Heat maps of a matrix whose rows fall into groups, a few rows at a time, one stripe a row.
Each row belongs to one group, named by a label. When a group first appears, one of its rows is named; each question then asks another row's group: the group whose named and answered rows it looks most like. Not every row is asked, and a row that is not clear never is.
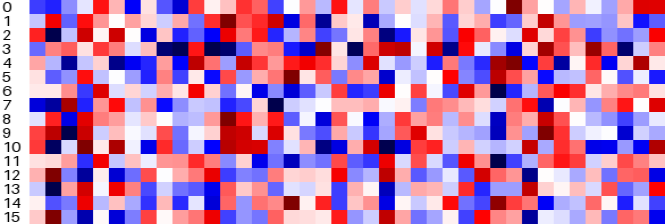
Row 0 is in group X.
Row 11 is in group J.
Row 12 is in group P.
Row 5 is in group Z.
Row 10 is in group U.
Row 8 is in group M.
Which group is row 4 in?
X
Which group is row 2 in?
U
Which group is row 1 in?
M
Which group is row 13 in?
U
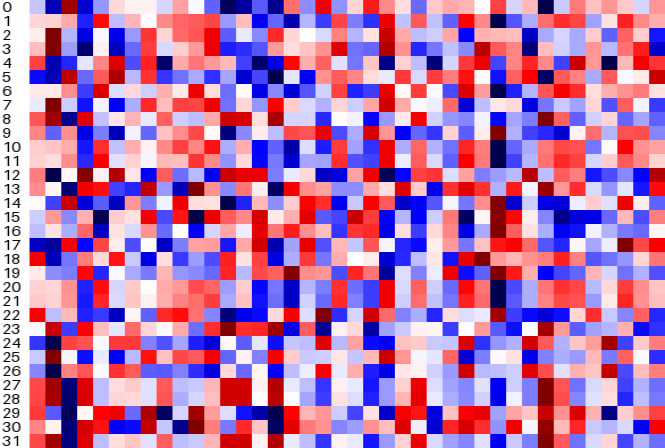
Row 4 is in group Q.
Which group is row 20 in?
J
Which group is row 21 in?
J
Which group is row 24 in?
U
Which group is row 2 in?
P
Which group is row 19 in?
Z
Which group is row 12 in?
U
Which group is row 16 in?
Z
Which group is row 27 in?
M
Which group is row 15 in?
Z
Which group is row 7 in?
P
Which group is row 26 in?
U
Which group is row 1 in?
J
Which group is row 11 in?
J
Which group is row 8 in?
M
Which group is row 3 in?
P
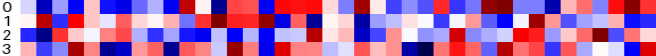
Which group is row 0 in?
X
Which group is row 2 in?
U
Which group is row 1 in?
M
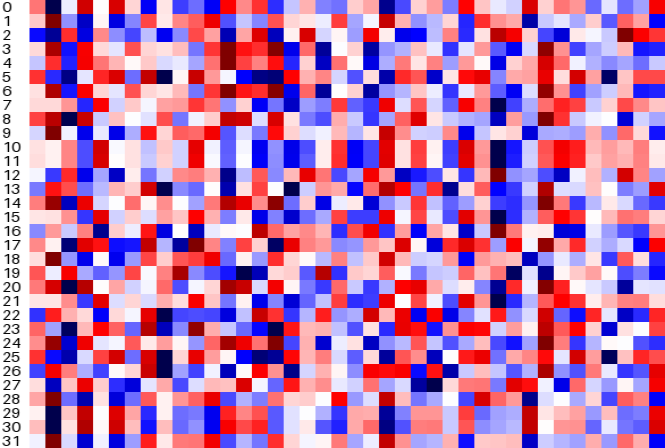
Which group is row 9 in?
P
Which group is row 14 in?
M
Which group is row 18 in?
P
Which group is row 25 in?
Q
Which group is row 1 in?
P
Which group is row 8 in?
M
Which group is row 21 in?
J
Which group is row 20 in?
M
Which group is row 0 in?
U
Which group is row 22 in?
Z
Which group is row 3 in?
M
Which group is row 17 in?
Q
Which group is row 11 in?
J
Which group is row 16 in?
Z
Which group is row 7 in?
J
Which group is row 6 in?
M
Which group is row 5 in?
Q
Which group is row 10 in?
J
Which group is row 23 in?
Q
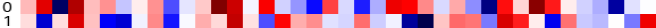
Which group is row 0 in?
M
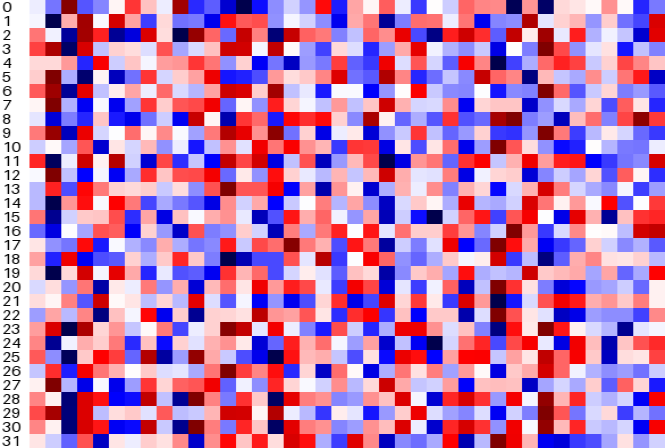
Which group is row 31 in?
Z
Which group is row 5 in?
P
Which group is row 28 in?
Q
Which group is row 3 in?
M
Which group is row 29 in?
M
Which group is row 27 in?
P
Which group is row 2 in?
Q
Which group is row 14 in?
U
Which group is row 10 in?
Z
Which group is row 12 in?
P
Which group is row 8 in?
X
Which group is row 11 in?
U
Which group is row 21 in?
J
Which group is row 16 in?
X
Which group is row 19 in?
U
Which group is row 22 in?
Z
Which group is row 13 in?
M
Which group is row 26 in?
M
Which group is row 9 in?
M
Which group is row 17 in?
Z
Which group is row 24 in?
Q
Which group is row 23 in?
M
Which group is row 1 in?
U
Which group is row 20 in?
Z
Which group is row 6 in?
M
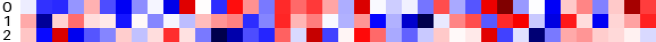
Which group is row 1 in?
Q
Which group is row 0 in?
X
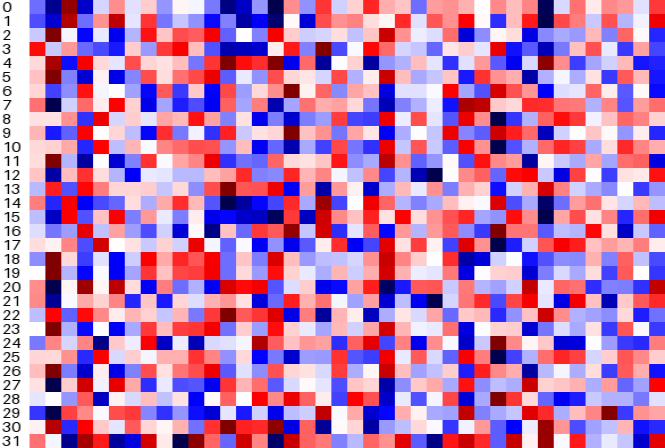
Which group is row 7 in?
U
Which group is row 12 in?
Q
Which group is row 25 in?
J
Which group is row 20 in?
U
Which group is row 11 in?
P
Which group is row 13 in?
M
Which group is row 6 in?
Z
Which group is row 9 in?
Z
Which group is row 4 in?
M
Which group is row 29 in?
U
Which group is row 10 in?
J
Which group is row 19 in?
P
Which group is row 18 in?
P
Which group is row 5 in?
P
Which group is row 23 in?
P
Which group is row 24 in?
Z
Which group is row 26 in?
P
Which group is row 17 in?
J
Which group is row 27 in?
U
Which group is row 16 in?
Z
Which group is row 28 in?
Z
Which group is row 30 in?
M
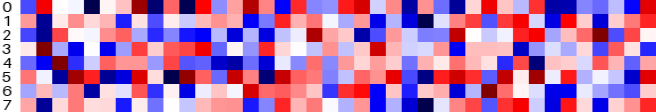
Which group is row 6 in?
Z
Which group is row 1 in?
Q
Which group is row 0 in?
Z
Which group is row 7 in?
Q
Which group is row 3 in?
P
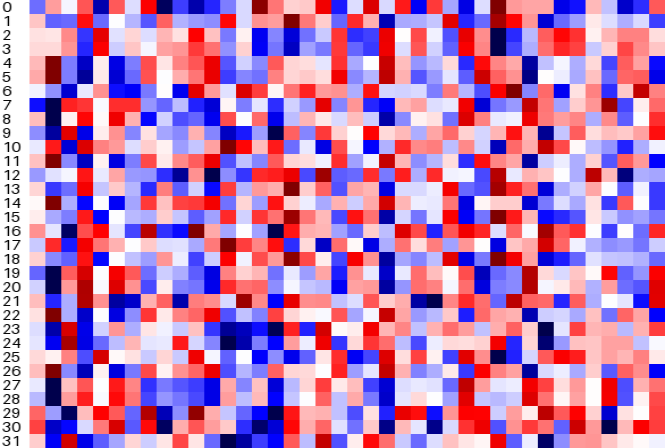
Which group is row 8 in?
U
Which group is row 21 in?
Q
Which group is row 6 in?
X
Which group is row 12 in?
Z
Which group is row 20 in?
U
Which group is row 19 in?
U
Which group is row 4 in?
P
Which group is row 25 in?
J
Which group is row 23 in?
X
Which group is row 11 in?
P
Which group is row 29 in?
Q
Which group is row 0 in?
Z
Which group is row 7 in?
U
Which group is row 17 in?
M
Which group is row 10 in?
M
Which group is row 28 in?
U
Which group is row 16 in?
Q
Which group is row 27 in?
U
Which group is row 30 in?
Q
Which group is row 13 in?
Z
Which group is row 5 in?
P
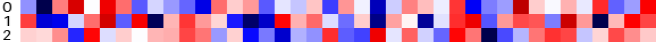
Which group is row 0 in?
U
